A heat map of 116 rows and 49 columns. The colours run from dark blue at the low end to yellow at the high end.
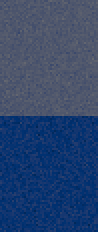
The table splits into 2 rows of 1 panel. Panel 1,1: low, fine-grained, faint in contrast. Panel 2,1: very low, fine-grained, faint in contrast.
